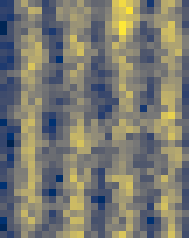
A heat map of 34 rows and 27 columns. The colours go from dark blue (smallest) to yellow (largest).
Stripes: upright, repeating 4 times. Grain: streaks running down. Seam: none.
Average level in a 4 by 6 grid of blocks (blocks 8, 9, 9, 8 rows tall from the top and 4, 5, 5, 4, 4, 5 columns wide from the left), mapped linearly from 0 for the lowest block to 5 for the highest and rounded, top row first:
024534 | 122223 | 124324 | 124223
